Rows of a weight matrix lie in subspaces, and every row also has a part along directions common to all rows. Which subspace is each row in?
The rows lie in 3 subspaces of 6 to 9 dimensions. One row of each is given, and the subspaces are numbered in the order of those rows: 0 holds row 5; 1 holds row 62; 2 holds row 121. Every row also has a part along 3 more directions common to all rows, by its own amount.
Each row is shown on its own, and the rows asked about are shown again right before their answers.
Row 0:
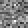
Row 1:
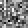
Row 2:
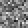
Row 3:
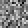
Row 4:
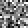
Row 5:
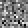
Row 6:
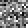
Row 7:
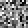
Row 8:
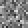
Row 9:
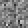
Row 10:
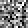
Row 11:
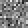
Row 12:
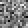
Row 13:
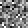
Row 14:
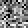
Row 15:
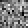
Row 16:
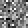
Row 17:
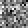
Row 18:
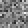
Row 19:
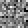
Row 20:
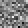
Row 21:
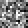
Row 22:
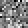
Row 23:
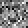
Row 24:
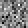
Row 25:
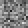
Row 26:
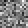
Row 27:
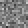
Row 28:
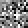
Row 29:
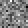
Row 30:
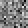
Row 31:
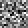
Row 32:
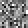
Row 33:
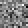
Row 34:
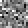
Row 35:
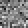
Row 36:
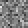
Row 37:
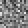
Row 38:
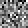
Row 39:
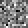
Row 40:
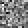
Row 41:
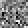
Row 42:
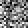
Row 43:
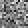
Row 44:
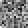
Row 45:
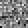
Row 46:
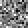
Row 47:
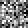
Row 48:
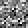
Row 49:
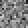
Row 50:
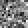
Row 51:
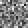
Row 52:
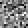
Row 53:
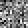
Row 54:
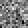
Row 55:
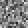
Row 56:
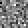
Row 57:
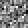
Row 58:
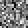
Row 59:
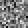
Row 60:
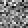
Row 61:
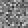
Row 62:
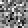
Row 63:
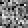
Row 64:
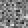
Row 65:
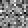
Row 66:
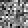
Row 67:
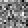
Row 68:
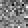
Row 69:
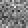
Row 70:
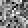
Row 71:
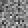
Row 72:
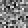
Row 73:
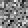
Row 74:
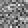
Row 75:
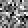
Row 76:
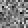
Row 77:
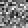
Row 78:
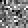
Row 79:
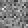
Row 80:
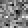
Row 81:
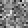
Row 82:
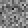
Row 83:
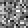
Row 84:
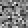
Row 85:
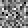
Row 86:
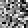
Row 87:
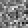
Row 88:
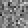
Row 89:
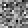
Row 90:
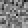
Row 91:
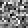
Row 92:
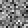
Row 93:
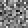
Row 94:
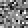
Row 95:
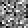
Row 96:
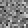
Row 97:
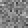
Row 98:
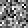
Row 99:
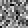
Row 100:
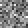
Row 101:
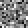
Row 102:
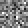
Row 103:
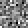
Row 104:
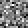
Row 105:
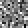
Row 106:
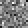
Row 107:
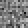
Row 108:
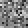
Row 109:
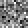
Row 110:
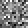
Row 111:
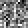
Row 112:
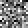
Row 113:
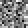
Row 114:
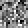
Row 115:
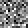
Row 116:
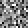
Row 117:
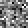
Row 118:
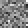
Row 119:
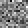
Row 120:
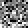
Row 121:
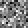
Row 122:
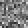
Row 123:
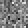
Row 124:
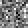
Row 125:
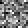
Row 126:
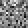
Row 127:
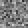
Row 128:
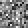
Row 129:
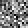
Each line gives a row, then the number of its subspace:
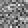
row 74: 1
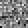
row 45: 0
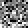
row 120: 2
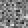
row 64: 2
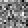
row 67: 0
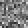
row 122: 0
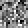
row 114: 2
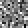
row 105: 0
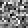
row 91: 1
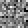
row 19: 0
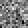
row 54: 2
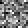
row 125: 1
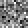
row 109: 2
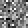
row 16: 2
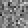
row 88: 2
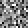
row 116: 2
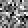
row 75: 1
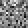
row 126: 1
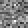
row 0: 1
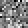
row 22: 2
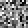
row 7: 2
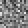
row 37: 0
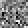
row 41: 0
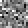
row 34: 1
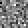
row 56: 0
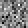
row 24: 0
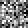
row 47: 1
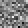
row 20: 1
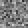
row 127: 2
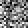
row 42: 2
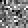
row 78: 1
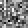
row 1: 1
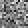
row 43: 2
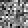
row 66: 0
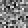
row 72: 2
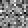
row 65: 1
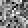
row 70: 1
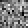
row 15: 0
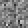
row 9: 2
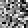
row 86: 0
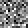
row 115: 2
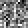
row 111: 2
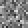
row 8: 2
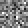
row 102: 0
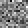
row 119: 1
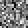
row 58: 1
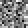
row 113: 0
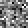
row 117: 2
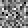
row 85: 0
